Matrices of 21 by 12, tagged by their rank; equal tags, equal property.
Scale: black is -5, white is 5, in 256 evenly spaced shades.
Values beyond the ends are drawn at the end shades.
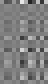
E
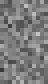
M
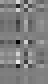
E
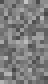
M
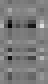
E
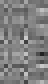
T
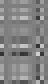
E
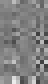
T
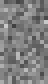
M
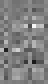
T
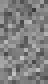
M
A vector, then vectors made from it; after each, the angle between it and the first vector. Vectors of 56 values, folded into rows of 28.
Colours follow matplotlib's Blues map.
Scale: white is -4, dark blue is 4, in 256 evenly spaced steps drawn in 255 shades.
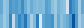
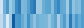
orthogonal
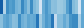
partly aligned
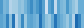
partly opposed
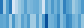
orthogonal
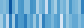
partly aligned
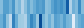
nearly opposite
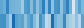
partly opposed
